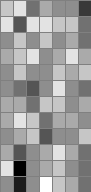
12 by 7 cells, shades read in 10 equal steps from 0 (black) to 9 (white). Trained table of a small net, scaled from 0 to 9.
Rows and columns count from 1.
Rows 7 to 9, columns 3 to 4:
4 7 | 7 4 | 7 3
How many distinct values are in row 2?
4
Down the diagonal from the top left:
7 3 5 5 7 5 6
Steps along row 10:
down up up up down down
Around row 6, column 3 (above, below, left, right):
5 4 4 5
